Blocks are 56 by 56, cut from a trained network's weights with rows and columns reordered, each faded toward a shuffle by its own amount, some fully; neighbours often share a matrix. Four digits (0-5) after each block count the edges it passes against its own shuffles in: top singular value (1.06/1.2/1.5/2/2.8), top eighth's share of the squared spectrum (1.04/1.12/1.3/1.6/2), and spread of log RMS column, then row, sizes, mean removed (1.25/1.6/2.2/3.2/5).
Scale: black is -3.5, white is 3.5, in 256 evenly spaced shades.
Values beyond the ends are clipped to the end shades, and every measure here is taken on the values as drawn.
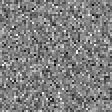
1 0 0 0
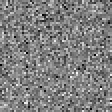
0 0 0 0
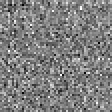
2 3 2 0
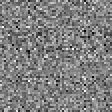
3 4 2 2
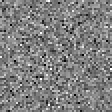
0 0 0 0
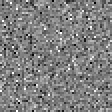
0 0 0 0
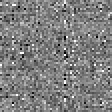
2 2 2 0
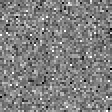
0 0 0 0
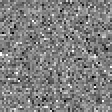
1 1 0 0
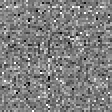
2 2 1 0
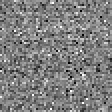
2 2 1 0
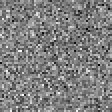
0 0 0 1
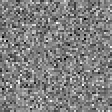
1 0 0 0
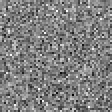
1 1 0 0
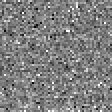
0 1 0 0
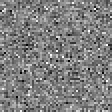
2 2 1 1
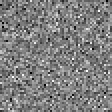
1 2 0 0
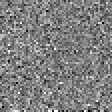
2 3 1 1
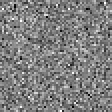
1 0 0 0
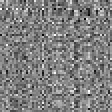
4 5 2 3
